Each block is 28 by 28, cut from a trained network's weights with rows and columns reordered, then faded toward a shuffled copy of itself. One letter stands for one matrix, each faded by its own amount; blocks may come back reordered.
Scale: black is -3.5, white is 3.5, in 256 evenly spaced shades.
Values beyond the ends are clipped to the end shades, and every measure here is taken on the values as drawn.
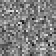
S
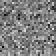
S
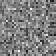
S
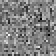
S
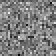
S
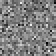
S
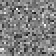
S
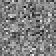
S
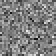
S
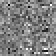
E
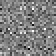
E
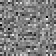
E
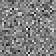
S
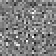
E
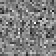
S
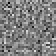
S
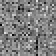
E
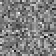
S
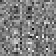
E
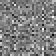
E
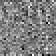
E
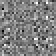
E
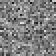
S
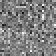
E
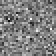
S
